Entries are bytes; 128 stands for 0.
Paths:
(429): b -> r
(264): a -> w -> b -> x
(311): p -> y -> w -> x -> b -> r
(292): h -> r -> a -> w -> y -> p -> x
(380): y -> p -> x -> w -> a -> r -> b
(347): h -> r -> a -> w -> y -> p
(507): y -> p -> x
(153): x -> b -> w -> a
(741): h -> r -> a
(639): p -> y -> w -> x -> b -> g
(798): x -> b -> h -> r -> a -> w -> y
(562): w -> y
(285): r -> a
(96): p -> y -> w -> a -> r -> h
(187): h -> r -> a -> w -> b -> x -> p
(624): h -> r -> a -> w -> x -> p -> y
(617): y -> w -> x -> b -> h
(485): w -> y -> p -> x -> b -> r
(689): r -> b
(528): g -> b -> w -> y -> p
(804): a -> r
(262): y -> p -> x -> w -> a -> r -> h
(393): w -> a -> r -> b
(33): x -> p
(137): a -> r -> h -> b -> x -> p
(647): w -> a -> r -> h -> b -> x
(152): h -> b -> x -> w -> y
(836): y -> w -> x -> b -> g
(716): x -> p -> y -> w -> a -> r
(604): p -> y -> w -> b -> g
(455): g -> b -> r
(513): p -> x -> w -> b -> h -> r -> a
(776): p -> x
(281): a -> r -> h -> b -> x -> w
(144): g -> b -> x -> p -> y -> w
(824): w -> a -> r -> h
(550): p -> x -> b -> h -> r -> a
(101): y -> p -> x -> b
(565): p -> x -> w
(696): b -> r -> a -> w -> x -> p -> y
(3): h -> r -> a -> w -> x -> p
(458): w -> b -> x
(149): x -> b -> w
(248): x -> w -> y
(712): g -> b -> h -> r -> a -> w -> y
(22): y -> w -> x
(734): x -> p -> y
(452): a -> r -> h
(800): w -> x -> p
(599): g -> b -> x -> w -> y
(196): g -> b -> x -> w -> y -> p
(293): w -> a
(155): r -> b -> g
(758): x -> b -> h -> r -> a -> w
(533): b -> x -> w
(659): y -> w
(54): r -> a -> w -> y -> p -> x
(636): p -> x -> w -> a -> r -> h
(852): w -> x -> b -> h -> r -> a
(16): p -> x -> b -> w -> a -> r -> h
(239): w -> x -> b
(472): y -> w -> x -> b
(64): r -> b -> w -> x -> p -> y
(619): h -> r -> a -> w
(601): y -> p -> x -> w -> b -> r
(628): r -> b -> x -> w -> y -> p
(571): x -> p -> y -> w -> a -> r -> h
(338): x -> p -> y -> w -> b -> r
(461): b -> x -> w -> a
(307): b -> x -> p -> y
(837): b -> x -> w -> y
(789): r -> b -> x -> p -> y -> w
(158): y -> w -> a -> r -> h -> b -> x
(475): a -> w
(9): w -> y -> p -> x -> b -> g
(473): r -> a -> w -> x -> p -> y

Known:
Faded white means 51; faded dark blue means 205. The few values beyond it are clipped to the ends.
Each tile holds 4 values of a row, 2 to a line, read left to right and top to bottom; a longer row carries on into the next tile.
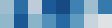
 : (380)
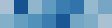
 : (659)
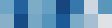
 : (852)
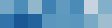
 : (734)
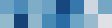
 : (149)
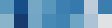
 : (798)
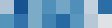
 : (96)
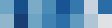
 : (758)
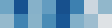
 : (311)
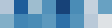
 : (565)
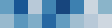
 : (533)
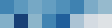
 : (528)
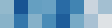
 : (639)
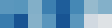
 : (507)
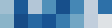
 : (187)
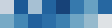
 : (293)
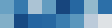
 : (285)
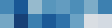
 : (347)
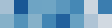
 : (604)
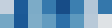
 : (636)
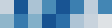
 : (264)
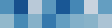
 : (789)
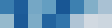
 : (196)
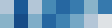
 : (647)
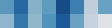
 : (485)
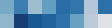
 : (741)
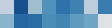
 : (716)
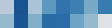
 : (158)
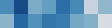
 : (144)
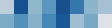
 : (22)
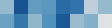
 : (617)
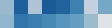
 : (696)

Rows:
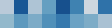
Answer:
(338)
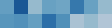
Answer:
(562)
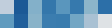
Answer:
(824)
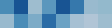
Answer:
(837)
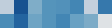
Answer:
(571)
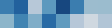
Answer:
(628)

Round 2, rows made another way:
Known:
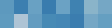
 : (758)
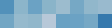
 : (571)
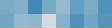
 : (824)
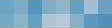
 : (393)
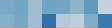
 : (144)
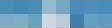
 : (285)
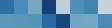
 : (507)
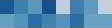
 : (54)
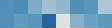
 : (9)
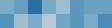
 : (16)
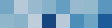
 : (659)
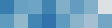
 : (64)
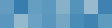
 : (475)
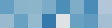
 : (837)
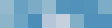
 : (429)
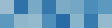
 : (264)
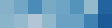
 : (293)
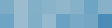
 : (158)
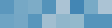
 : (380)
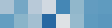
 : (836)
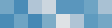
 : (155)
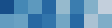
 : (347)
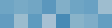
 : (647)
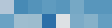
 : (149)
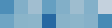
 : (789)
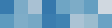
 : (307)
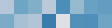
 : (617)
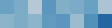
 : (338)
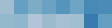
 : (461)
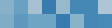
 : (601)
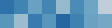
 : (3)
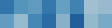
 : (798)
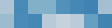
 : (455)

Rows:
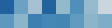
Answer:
(473)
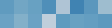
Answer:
(262)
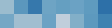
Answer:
(153)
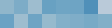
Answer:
(281)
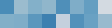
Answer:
(152)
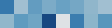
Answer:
(562)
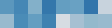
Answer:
(196)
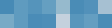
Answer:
(485)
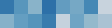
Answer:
(628)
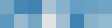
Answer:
(452)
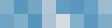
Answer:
(689)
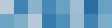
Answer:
(458)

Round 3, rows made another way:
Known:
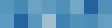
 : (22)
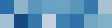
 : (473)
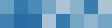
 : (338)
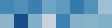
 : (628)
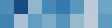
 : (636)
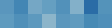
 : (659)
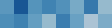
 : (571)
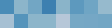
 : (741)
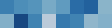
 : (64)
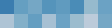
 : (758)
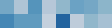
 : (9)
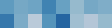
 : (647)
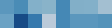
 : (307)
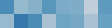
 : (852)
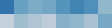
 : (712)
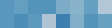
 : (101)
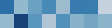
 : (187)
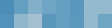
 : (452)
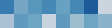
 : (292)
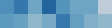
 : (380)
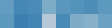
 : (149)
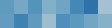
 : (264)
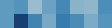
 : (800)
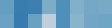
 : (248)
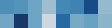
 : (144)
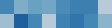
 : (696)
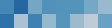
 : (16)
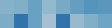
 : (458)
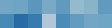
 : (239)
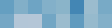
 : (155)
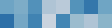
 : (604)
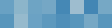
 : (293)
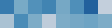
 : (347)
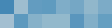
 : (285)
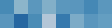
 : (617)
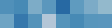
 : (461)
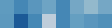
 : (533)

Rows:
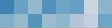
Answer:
(550)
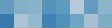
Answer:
(393)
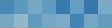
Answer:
(475)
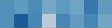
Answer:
(472)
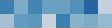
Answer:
(54)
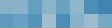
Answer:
(562)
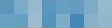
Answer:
(804)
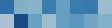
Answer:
(3)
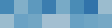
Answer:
(619)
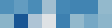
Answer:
(599)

